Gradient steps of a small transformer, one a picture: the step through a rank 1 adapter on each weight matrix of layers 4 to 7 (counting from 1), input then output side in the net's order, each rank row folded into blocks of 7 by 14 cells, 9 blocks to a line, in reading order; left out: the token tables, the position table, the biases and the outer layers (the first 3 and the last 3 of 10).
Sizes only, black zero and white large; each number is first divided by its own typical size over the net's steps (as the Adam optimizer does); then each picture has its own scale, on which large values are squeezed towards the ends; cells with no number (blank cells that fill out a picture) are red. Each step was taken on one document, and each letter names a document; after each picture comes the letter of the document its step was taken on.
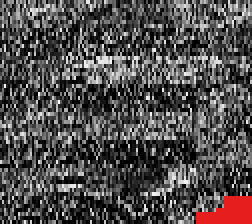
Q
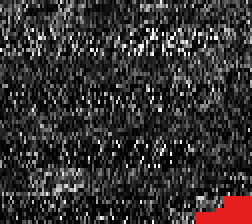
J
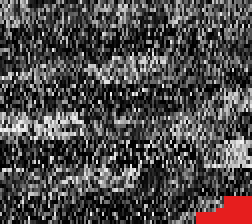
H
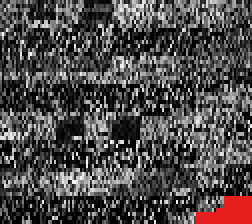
H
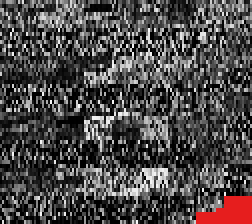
H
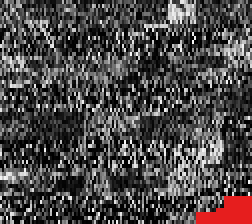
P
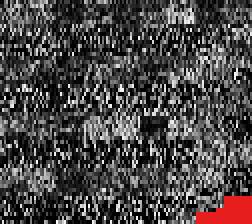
P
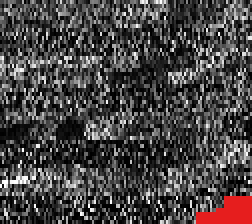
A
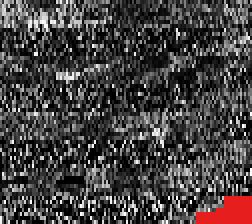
A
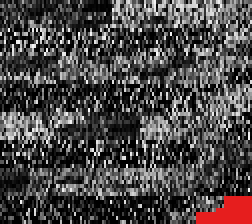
H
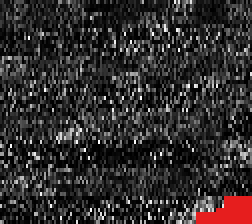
J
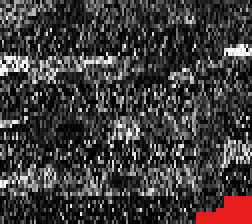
A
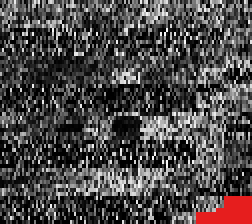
Q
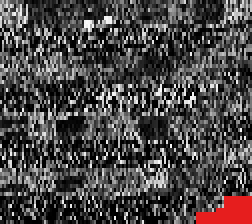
P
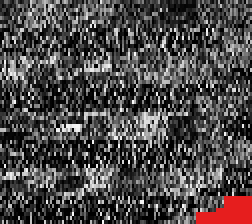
P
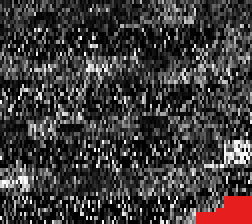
A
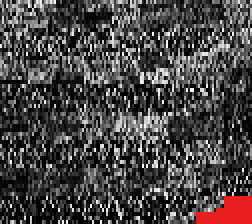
P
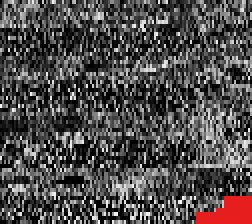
H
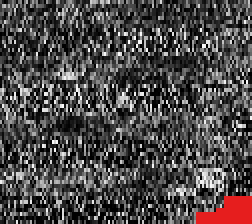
A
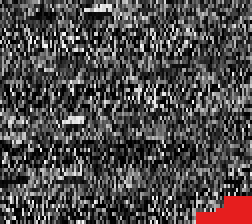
Q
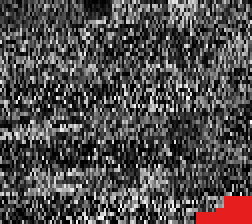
Q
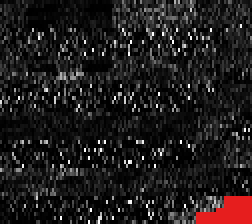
J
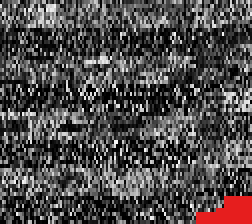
Q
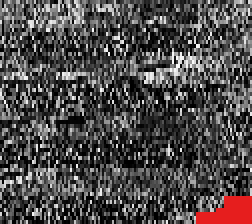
H
